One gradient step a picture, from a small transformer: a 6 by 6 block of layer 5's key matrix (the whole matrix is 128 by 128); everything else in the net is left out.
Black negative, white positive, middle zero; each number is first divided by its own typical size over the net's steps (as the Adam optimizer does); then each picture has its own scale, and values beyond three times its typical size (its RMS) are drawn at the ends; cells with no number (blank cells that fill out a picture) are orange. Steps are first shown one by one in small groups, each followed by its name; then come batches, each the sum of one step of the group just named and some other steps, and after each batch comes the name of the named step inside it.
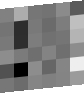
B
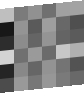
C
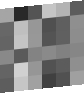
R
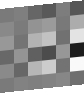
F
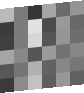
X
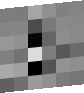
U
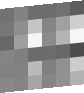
F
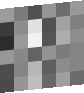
X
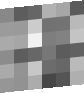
R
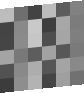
X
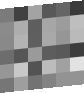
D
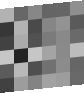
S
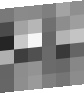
S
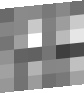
D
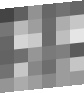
D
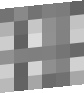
S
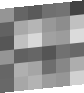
S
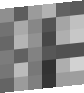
D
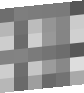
D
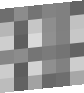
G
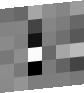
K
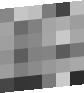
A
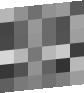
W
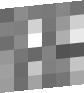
G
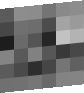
K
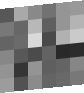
G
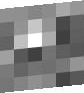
W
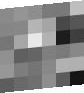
A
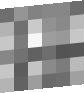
G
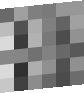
G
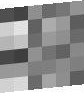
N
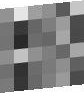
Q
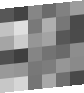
N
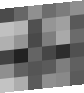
N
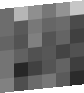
Q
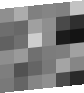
Q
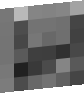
Q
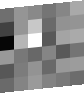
Q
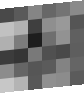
N
